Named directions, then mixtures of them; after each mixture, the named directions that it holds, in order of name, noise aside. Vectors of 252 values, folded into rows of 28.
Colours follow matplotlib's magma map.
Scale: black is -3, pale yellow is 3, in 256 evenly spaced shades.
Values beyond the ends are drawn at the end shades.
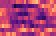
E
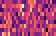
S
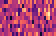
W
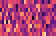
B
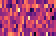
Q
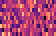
S, W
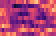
E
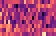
B, E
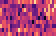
E, W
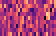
Q, W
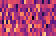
B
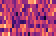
E, S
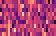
B, S
